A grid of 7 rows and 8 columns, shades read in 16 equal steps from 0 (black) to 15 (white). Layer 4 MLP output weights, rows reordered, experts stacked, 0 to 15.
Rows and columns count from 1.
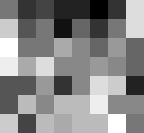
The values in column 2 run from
3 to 11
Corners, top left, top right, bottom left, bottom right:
7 13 12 7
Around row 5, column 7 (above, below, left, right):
8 8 13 2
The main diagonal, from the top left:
7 5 7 8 8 14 15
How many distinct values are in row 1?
6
